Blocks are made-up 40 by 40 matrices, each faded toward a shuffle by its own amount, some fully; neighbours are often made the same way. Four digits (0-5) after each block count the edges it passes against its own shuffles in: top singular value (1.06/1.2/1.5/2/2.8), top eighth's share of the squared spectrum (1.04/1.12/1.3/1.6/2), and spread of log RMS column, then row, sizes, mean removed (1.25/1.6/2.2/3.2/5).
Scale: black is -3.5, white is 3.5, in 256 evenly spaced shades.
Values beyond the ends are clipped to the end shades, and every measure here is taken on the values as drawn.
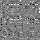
3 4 1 2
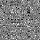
3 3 1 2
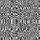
4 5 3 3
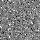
1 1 0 0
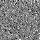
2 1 0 0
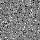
0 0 0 0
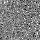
2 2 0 0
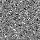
1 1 0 0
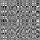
4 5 3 3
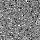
0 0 0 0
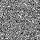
0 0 0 0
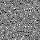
2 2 0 0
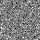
0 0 0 0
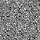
3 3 0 1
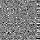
3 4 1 1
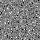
1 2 1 0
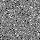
1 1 0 0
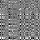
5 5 3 3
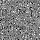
2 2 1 0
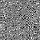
3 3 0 1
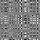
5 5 3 3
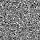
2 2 0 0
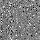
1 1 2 0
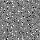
1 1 1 0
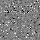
2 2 0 1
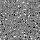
2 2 0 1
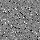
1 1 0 0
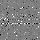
3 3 0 2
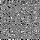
3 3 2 2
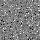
0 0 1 0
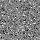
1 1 0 0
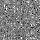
2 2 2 0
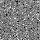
2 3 1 0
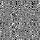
3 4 2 2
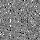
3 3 1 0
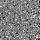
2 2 0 1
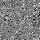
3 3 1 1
